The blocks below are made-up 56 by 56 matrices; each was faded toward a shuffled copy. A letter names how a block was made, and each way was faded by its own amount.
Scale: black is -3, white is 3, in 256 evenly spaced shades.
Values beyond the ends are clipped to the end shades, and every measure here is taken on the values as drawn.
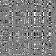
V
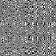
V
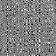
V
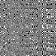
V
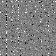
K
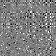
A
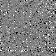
K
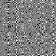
V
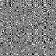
A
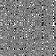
A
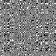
A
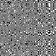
A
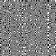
V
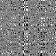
V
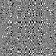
A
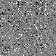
K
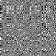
V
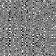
V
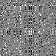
A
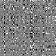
V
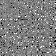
K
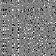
A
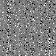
K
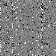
K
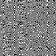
V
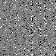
K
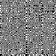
V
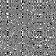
A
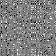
A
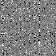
K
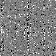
K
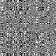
V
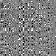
V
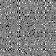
A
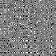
A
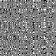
A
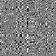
V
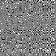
A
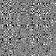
V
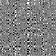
V
